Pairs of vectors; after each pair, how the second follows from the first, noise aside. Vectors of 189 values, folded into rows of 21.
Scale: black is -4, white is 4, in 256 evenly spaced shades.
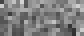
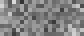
sign-scrambled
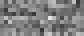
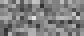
reversed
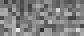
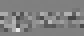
partly zeroed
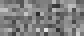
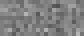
shrunk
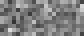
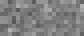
shrunk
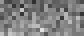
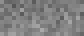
shrunk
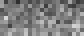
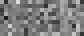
sign-scrambled
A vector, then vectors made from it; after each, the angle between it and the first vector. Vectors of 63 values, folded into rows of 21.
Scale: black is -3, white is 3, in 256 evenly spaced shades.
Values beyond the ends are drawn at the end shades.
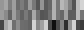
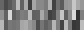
partly opposed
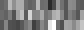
partly opposed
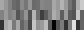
nearly parallel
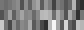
nearly opposite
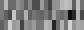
partly aligned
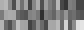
partly opposed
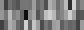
orthogonal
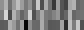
orthogonal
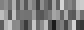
nearly parallel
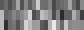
partly opposed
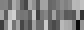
partly aligned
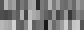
orthogonal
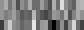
nearly parallel
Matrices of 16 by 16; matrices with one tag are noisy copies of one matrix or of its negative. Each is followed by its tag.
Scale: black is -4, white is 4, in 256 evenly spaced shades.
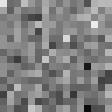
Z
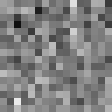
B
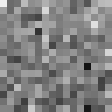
Z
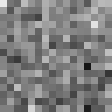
Z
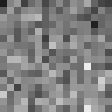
Z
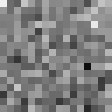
Z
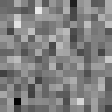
B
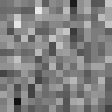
B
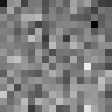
Z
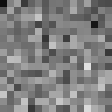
Z
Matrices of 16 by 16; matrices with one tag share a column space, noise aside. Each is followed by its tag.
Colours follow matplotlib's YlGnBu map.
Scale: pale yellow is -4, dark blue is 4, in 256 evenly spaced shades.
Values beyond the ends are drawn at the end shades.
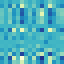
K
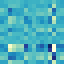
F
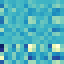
F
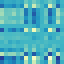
K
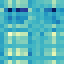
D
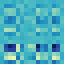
F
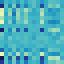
K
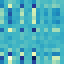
K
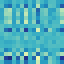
K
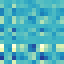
F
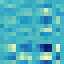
F
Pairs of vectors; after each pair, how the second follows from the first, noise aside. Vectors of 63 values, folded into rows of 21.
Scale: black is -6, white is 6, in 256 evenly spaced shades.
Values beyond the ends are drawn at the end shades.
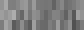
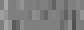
partly zeroed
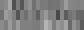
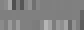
partly zeroed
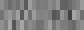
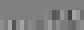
partly zeroed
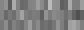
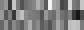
scaled up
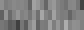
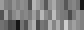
scaled up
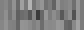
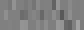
partly zeroed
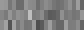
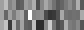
scaled up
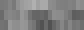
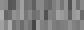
shuffled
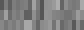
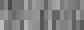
reversed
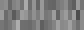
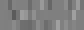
partly zeroed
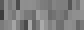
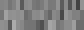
shuffled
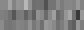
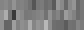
wrapped around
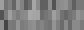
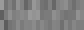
shrunk
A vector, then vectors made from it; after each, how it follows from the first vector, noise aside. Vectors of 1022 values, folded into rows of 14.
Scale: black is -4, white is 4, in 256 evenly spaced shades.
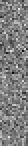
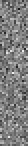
sign-scrambled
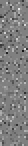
partly zeroed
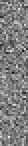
copied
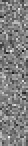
copied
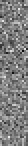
copied
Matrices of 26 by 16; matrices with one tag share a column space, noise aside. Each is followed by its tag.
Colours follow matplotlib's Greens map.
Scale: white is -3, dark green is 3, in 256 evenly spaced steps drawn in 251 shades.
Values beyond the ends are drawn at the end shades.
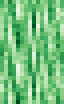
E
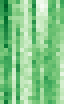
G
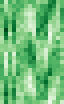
E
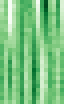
G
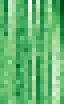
G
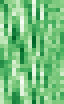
E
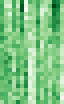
G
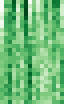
G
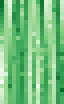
G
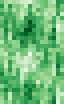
E
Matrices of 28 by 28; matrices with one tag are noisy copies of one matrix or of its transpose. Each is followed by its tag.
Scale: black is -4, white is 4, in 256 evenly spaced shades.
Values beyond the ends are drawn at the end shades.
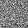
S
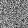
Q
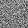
S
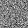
S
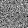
Q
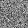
Q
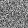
Q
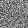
Q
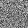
Q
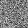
Q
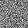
S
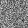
Q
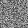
Q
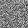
S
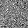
S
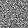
S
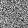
Q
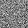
S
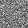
S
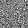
S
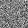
S
